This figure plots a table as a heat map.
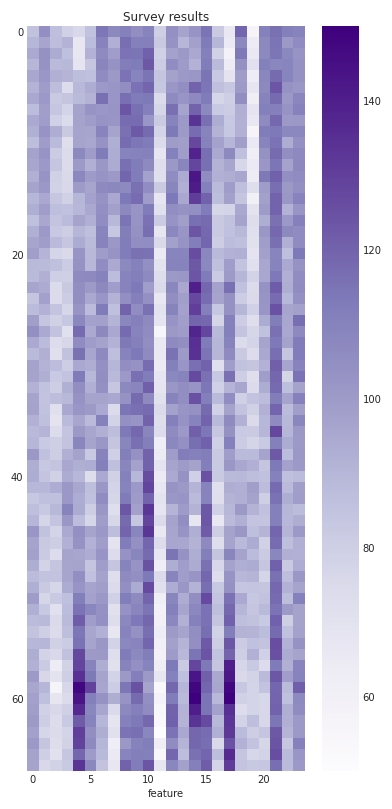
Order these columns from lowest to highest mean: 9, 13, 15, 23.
13, 23, 9, 15
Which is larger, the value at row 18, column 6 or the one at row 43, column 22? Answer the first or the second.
the first
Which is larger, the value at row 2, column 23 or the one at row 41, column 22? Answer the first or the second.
the first
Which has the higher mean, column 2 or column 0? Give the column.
0
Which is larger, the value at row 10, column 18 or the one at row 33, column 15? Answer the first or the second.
the second
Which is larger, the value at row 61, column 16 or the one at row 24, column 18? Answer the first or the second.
the first
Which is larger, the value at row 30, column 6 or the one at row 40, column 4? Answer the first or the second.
the first
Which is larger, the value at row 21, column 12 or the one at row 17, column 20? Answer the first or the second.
the first
